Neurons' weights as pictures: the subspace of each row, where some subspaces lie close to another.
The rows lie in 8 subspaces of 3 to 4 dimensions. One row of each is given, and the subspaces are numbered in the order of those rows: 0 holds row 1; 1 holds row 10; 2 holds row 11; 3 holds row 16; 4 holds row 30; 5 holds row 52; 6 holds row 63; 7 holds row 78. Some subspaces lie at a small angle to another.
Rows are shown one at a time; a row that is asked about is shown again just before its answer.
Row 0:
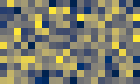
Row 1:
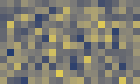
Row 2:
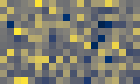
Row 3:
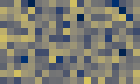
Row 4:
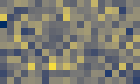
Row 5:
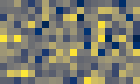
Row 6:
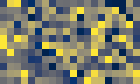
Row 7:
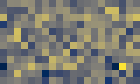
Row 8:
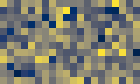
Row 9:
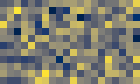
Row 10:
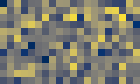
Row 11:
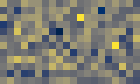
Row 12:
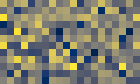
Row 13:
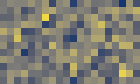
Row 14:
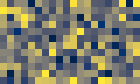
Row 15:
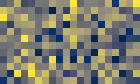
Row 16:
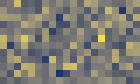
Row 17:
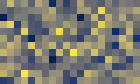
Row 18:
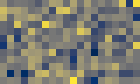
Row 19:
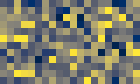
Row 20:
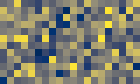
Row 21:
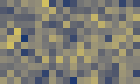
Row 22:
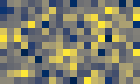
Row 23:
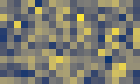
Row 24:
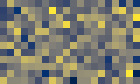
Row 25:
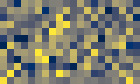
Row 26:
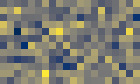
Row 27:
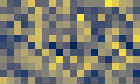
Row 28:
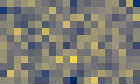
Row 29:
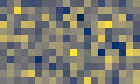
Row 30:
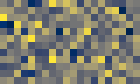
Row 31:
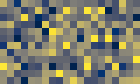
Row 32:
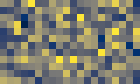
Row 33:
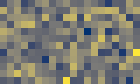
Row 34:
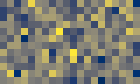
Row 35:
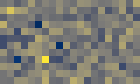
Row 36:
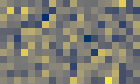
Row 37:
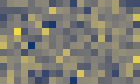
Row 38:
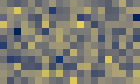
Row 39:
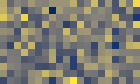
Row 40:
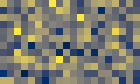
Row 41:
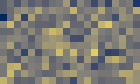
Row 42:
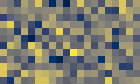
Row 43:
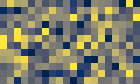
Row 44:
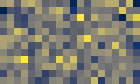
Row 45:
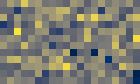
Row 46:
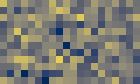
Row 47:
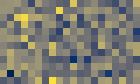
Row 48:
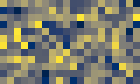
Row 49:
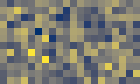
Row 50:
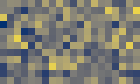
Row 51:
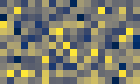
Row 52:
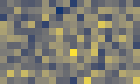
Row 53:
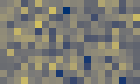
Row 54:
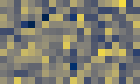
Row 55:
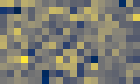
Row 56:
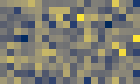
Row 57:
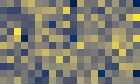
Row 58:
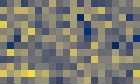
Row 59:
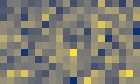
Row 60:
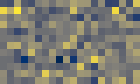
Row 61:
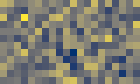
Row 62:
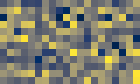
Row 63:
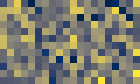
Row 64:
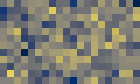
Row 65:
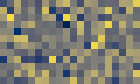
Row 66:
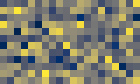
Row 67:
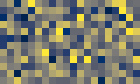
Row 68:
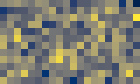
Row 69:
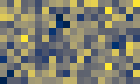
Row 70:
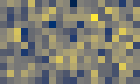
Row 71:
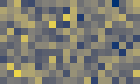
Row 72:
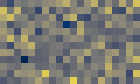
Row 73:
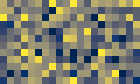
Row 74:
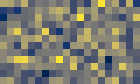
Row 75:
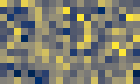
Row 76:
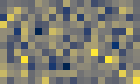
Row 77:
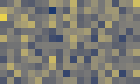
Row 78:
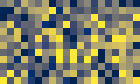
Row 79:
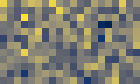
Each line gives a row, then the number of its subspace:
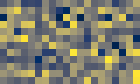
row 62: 5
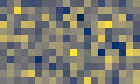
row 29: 5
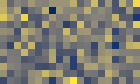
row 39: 0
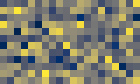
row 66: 2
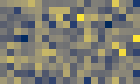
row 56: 5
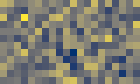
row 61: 0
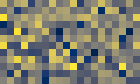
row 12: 2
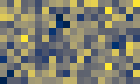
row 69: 3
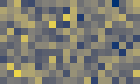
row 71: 7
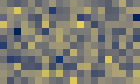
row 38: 3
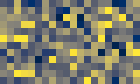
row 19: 5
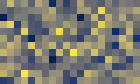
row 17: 6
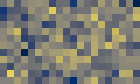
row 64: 5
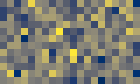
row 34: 6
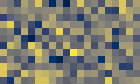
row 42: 6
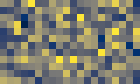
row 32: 4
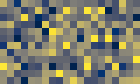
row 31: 0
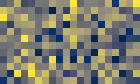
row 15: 7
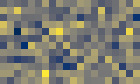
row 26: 2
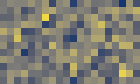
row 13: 1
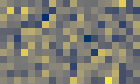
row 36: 1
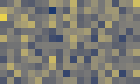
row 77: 7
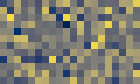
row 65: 0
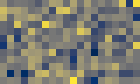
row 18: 4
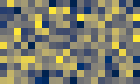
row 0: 3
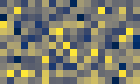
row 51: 2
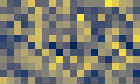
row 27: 6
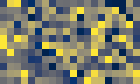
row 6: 6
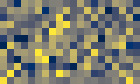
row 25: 3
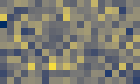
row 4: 1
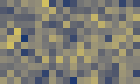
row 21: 7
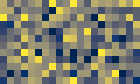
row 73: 7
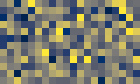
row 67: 4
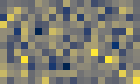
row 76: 1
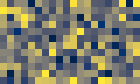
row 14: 6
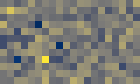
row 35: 2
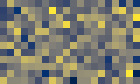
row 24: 0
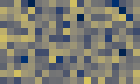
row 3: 4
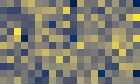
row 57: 7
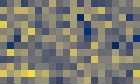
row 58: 1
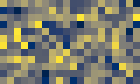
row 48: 2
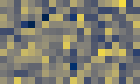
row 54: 1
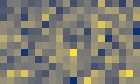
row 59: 5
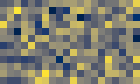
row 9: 3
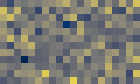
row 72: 0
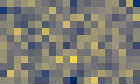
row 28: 4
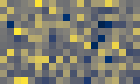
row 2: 0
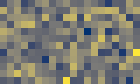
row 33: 1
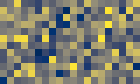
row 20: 3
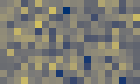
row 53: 0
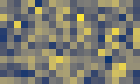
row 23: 4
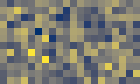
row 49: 0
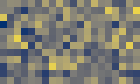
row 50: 1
